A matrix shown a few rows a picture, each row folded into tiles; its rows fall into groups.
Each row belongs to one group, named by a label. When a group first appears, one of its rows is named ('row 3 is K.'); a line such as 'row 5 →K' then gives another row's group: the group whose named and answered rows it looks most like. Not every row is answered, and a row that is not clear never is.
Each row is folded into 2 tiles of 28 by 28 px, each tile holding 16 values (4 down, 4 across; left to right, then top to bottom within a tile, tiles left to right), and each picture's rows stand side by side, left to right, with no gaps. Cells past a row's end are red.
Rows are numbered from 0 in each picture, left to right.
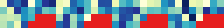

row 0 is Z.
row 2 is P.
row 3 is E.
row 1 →E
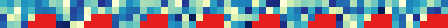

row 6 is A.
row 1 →E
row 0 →A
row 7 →E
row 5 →P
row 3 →E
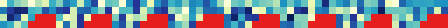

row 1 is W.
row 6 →A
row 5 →E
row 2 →E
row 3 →A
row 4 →P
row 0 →P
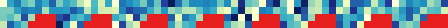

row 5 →E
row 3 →A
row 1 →P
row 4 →E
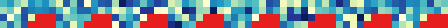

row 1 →Z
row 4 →E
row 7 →A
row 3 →E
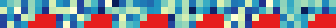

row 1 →A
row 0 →A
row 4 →W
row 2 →A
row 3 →A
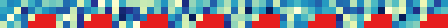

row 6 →A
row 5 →A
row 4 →A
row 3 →E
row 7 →E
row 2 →P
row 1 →W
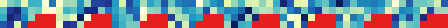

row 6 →A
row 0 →P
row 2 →E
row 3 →Z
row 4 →P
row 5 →W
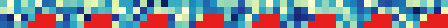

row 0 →E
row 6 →Z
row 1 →P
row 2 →Z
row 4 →P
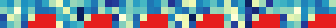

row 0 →A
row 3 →W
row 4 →Z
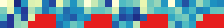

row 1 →P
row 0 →E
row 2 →P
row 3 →Z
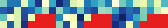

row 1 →W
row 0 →W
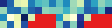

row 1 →W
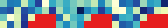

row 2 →Z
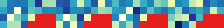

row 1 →W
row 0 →A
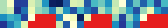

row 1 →W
